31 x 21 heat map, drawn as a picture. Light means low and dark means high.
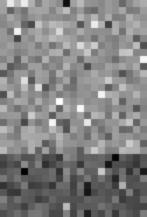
Seam: horizontal, 70% of the way down, the bottom part higher. Histogram: bell-shaped. Average level on the scale: 50%.
